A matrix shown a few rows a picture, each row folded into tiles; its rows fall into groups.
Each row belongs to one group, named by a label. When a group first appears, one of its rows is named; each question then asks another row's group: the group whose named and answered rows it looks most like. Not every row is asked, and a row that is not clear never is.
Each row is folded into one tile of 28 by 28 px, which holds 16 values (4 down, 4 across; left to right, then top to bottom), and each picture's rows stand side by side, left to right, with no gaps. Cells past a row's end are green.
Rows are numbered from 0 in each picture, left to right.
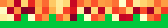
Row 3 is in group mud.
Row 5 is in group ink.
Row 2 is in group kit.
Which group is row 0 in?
ink
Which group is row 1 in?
mud
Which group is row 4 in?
ink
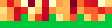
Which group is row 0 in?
ink
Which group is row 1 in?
ink
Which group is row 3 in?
mud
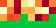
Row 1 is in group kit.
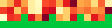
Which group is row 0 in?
ink
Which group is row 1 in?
kit
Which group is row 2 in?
kit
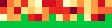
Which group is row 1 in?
kit
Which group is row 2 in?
mud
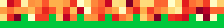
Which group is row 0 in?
ink
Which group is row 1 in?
ink
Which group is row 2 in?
ink
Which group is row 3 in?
kit
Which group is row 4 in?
kit
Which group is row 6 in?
kit
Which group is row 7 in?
mud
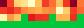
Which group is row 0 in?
mud
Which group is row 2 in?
kit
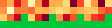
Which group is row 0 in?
kit
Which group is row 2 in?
kit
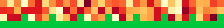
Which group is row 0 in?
ink
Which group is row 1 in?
mud
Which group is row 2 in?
ink
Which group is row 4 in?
mud
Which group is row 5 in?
ink
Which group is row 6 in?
kit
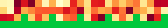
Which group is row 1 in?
mud
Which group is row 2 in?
ink
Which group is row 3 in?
ink
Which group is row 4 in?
mud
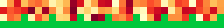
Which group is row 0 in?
ink
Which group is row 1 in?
mud
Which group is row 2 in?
kit
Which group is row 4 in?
kit
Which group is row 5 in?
ink
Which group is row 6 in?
ink
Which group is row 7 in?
mud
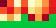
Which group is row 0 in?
mud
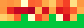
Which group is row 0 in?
ink
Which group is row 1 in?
mud
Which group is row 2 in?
mud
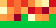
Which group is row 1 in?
mud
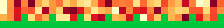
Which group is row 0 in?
kit
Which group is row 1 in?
mud
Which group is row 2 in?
ink
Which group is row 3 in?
kit
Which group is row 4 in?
ink
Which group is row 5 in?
mud
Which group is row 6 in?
kit
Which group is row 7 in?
kit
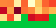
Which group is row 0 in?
mud
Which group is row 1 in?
kit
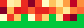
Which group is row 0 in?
mud
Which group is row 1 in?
mud
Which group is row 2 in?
kit
